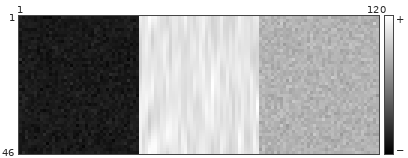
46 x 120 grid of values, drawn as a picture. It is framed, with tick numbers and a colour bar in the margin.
The table splits into one row of 3 panels. Panel 1,1: very low, fine-grained, faint in contrast. Panel 1,2: very high, streaked downward, faint in contrast. Panel 1,3: high, fine-grained, faint in contrast.
